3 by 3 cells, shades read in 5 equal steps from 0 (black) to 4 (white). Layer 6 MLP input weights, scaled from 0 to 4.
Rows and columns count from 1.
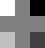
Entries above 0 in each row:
2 3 3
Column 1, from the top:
4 2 3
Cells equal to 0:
1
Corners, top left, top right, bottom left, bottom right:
4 0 3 1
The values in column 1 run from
2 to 4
